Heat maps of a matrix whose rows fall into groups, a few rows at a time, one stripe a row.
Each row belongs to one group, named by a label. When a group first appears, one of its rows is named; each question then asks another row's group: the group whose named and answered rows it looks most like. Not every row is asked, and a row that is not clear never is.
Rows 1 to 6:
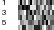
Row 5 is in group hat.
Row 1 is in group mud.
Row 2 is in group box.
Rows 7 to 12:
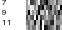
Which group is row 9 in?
mud
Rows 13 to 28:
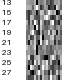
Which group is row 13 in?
hat
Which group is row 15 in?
box
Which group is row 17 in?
mud
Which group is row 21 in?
mud
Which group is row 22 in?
hat
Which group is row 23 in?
hat
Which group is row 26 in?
mud
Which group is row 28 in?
box
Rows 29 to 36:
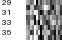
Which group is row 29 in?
hat
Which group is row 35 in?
hat
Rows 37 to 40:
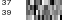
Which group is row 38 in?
box
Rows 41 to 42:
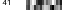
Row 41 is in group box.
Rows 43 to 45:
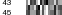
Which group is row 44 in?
mud
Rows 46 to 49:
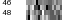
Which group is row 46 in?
hat
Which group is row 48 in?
mud
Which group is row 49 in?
mud
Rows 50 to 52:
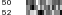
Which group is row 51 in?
box
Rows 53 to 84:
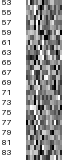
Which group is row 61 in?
mud
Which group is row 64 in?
box
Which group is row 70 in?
hat
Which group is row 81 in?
hat
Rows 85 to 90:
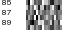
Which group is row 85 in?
mud
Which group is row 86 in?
mud
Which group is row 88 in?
hat
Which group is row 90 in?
mud
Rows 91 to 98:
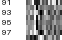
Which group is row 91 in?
box
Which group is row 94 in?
hat
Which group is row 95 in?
hat
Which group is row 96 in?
hat
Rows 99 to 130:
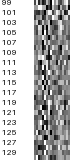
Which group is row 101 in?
box
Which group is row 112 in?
hat
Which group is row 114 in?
hat
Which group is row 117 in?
mud
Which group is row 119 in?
box
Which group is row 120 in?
box
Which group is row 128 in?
box
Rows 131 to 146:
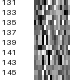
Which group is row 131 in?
box
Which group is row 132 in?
hat
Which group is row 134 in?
box
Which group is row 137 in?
box
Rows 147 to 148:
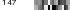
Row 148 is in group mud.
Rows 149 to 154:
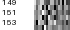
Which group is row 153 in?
mud
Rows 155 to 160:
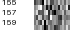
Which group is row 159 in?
hat
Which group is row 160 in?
hat
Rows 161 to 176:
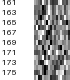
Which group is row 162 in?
box
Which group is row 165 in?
mud
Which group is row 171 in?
box
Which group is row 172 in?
hat
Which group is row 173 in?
box
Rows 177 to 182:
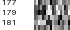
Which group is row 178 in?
box
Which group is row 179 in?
box
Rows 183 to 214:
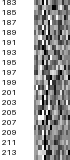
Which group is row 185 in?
hat
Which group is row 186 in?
box
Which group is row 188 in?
hat
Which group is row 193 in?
hat
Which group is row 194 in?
mud
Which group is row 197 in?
mud
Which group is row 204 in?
box
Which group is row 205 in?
hat
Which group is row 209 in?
hat
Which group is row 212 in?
hat
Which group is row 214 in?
hat
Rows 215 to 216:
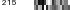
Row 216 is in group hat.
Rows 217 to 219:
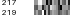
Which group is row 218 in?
mud
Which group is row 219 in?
hat
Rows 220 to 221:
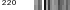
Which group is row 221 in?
hat
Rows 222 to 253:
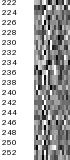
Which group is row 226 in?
hat
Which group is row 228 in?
box
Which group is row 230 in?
mud
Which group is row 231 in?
mud
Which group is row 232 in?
hat
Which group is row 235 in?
mud
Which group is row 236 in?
hat
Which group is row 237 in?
hat
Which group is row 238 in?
hat
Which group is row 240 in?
mud
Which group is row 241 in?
hat
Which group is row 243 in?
hat
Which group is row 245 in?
box
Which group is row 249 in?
mud
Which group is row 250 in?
hat
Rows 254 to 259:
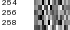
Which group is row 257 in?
box
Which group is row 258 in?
mud
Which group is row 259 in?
box
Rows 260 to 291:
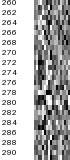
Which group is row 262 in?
hat
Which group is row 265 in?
mud
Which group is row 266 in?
hat
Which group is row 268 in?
hat
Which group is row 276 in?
hat
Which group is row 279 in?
box
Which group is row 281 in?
mud
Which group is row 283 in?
hat
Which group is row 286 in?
hat
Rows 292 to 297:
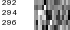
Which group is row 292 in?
hat
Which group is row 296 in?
mud
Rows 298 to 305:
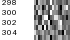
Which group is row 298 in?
mud
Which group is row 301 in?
hat
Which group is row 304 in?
hat
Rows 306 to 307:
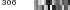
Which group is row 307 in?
mud
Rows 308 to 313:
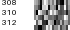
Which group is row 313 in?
box
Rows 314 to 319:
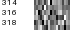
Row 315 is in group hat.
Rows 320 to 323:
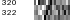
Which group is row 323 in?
hat
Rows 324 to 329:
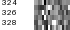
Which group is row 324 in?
hat
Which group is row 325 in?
box
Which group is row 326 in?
hat
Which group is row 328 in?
mud
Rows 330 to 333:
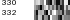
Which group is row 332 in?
mud
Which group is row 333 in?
mud
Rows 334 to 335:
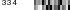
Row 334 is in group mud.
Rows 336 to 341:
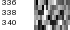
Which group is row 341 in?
box
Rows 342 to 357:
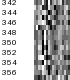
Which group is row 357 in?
box
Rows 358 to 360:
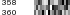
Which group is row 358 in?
hat
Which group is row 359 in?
mud
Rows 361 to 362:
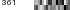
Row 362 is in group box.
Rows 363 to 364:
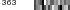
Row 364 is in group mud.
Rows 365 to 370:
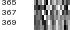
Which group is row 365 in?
mud
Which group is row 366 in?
box
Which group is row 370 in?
box
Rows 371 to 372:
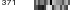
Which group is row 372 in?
box
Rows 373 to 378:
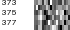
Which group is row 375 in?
box
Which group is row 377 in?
box
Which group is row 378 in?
mud
